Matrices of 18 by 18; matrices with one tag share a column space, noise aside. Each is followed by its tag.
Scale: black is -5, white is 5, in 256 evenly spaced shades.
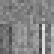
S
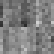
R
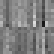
R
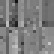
R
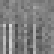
S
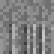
S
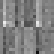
R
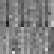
R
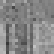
S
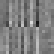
R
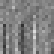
S
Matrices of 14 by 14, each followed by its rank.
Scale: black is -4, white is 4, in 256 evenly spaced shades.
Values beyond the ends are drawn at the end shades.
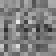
three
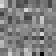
three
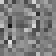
three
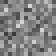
full rank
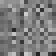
three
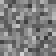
full rank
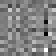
three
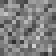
full rank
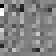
three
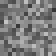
full rank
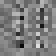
three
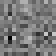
three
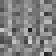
three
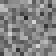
full rank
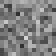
full rank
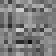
three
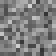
full rank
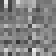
three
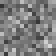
full rank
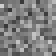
full rank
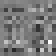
three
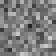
full rank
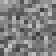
full rank
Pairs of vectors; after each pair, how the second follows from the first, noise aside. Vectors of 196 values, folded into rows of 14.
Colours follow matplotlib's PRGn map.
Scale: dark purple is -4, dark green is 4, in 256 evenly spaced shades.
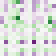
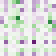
copied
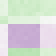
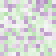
shuffled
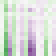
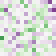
shuffled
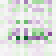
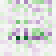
copied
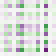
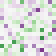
shuffled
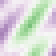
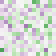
shuffled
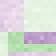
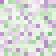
shuffled
